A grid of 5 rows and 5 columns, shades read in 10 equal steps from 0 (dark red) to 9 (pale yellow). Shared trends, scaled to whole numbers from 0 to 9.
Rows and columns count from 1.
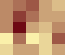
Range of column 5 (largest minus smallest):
4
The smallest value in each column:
5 0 3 6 3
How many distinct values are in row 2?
4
